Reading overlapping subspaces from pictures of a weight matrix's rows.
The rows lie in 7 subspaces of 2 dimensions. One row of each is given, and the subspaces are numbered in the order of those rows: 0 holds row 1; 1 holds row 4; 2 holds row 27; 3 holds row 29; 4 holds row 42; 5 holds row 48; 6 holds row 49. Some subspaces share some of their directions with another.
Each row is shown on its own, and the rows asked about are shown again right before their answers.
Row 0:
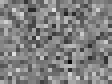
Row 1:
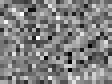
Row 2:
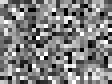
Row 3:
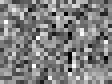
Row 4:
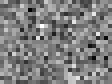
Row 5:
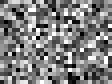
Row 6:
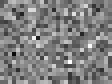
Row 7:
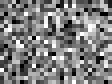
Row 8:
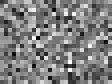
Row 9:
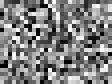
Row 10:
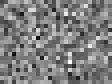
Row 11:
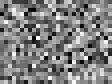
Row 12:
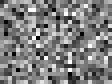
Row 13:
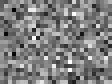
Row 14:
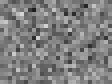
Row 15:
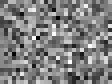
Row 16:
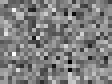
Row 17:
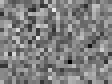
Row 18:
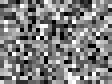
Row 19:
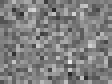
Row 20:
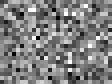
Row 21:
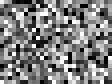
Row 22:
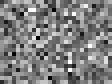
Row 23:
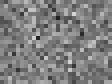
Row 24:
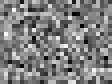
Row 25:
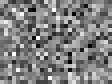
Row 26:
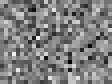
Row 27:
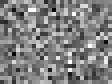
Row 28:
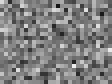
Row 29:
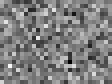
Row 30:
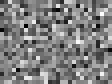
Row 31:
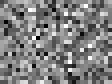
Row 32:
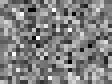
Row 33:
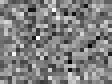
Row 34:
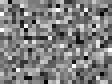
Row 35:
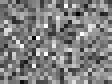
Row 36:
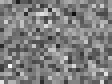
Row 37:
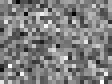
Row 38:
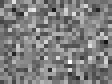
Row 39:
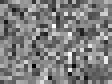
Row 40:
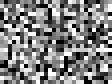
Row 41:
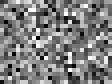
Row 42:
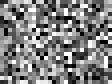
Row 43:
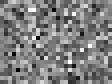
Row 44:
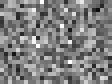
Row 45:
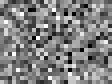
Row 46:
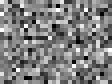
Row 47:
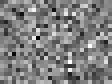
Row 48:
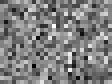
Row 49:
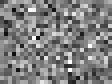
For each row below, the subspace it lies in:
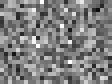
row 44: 5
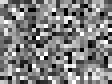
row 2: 4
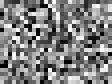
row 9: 4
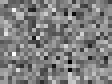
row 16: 6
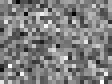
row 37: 3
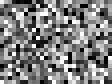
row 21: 3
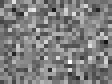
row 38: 2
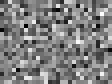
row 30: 0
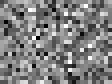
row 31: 2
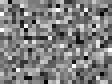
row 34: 0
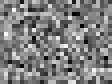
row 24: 6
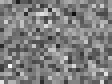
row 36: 3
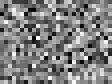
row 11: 0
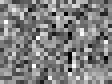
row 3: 5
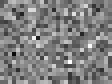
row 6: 5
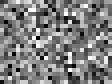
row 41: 3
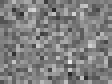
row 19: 2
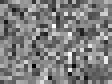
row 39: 5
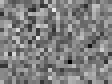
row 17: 4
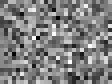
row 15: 3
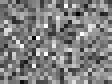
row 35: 2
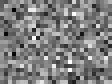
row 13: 6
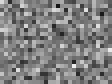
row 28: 0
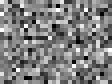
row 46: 0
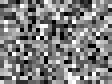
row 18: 1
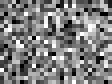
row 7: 2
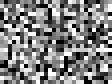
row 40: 4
